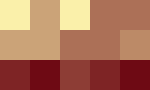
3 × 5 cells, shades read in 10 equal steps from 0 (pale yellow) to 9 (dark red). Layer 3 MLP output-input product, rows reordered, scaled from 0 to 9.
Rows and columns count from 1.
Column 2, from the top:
3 3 9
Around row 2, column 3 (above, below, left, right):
0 7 3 5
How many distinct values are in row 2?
3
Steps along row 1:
up down up same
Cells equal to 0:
2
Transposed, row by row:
0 3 8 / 3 3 9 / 0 5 7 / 5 5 8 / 5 4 9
